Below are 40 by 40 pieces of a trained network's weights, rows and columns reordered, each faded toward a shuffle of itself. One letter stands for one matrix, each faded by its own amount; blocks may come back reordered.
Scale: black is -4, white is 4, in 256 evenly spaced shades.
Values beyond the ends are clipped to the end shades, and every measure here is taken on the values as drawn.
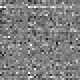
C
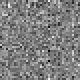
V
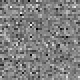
C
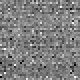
C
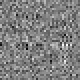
V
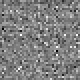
C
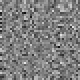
V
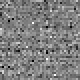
C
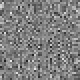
V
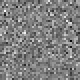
V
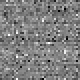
C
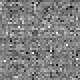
C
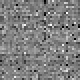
C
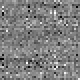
C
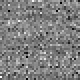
C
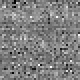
C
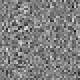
V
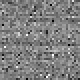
C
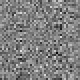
V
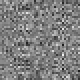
V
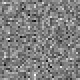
V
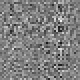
V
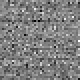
C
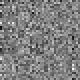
V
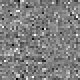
C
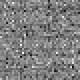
C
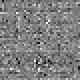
C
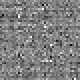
C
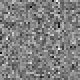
V
